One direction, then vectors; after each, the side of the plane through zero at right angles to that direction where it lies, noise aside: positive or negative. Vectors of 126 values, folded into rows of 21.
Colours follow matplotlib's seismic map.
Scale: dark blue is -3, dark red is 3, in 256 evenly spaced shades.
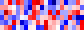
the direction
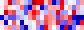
positive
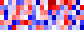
negative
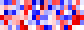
negative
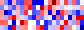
negative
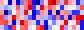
negative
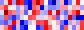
positive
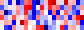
negative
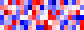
positive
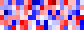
negative
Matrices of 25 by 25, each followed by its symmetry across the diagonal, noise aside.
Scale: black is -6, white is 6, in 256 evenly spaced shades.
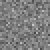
neither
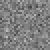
antisymmetric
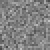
symmetric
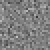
antisymmetric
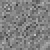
symmetric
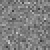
neither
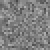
antisymmetric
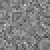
symmetric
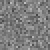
neither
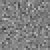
antisymmetric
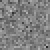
symmetric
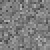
symmetric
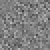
antisymmetric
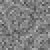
symmetric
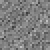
symmetric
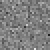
antisymmetric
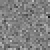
neither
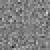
antisymmetric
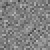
symmetric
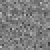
neither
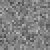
neither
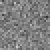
antisymmetric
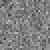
neither
